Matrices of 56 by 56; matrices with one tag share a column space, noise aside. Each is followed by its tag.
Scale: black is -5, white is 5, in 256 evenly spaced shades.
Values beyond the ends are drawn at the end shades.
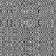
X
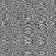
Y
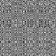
X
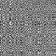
Y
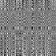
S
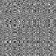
X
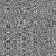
X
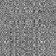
X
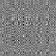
Y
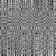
S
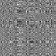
X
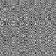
Y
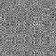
Y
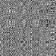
X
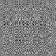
Y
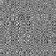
Y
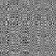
Y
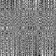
S
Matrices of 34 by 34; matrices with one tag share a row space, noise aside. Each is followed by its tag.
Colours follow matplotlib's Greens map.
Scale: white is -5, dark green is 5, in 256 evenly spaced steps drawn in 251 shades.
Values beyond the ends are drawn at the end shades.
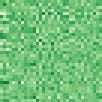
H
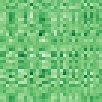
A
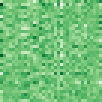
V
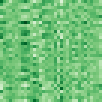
V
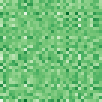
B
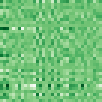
H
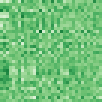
H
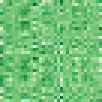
V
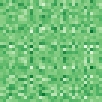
A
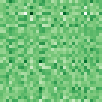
A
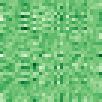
V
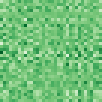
B
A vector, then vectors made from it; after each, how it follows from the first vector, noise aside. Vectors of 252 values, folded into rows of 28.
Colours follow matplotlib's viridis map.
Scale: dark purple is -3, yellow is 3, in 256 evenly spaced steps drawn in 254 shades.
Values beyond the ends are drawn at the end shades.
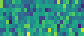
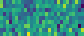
copied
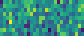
negated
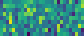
negated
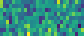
copied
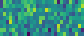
negated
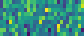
negated
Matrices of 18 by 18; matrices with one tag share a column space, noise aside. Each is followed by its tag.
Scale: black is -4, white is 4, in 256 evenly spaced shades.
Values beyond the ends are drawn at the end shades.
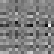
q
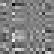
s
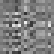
q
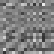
s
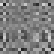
s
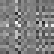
q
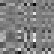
s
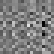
q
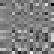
s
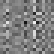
q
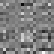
s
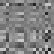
s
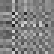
q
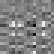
q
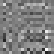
s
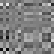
s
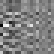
q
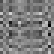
q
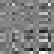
s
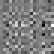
q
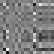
s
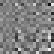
s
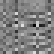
q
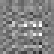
q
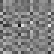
q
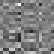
s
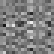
q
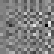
q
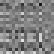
s
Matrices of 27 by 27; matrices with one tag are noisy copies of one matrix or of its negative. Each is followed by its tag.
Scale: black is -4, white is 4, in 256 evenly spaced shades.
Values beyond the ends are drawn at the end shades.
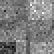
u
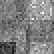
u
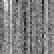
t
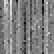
t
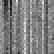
t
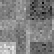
u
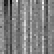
t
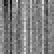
t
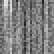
t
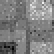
u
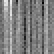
t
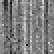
t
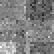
u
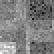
u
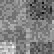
u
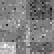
u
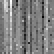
t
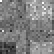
u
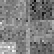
u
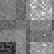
u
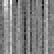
t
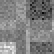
u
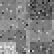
u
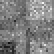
u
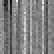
t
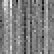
t
